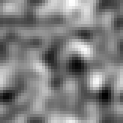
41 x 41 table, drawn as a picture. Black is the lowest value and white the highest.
The halves do not mirror each other. No overall slope runs across the table. No lone cell stands out from its neighbours. The values follow a bell shape. The ninth with the lowest average is the centre. The texture is blotchy. The ninth with the highest average is the top middle.
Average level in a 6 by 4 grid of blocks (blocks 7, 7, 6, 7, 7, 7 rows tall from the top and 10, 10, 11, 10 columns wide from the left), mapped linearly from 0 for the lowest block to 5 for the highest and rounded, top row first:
2 3 5 1 | 1 2 2 2 | 1 1 4 2 | 3 2 0 3 | 1 3 2 1 | 1 3 3 1
